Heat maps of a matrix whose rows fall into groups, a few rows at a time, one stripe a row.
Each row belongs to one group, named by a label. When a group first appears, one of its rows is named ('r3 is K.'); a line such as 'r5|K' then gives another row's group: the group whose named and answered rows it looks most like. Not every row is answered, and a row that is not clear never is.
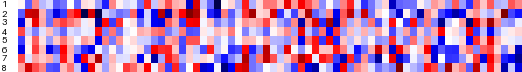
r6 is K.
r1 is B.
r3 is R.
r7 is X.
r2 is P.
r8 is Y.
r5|R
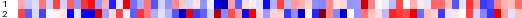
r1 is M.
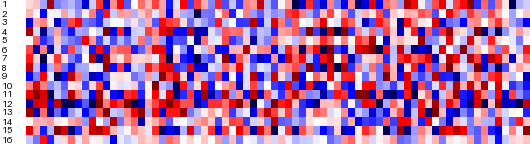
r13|X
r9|K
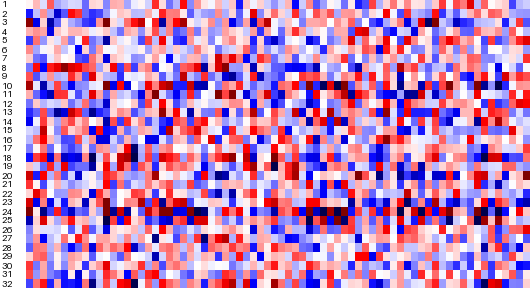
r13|K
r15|P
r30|X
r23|X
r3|X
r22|Y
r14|R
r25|R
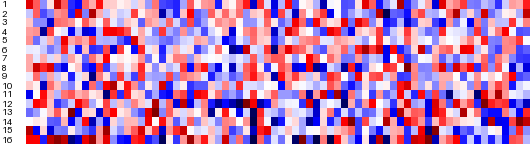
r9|P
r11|R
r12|Y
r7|X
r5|M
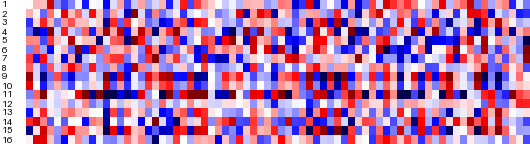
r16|Y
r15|R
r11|P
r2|M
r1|Y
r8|M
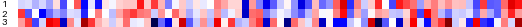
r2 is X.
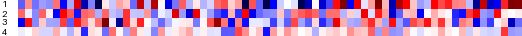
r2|M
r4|P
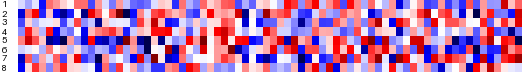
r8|R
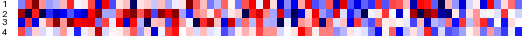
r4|X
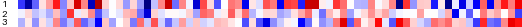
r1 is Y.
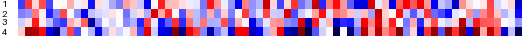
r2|K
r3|Y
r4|Y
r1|K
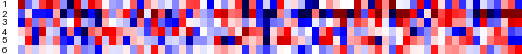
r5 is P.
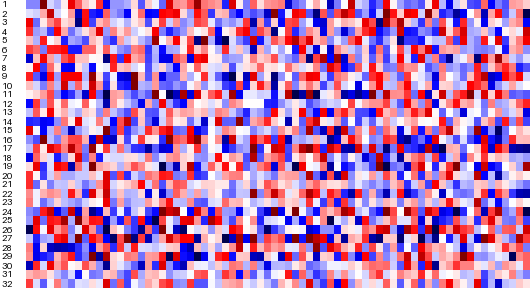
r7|R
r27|B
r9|M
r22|X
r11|Y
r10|M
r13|K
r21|X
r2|K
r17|X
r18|K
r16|P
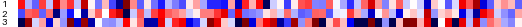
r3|K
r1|M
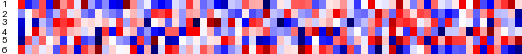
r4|R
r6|X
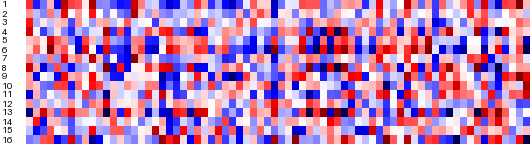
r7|M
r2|M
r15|Y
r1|M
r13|R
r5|K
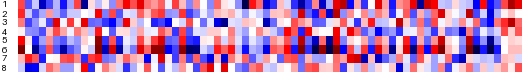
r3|M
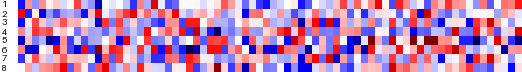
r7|R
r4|B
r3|R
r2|X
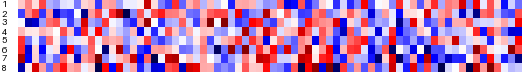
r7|X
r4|X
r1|Y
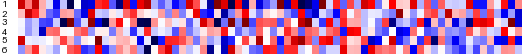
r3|B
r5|X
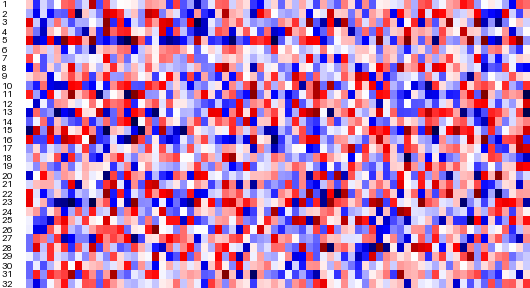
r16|M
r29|Y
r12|B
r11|M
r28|K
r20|R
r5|M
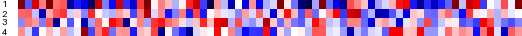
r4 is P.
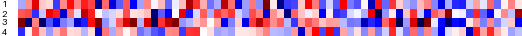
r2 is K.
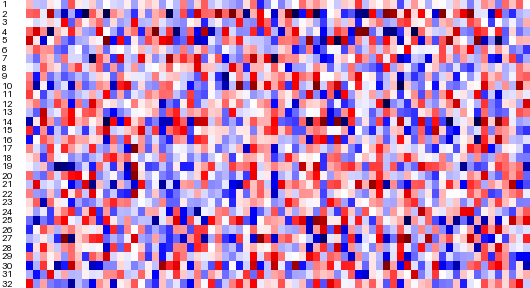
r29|X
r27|M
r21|P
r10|B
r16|R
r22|M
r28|R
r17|M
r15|X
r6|Y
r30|K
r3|M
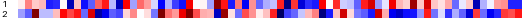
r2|P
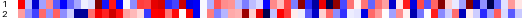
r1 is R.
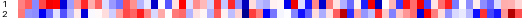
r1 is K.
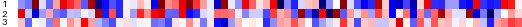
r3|M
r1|P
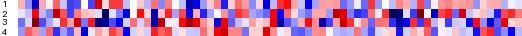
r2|P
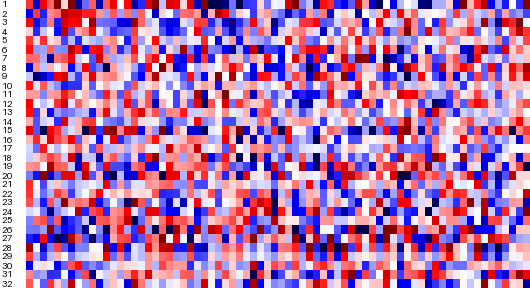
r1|B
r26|Y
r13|X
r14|M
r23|M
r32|M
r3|M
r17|P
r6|M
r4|M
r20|P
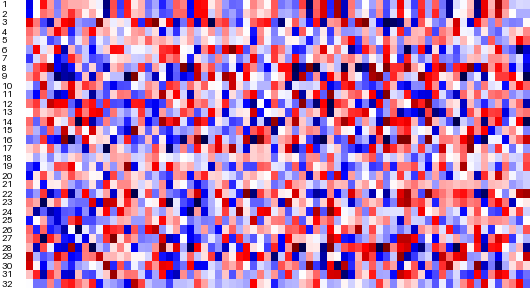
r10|P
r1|R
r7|K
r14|K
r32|M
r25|K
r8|Y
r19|B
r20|R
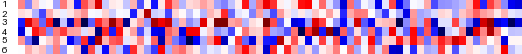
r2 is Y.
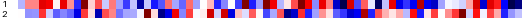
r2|Y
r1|X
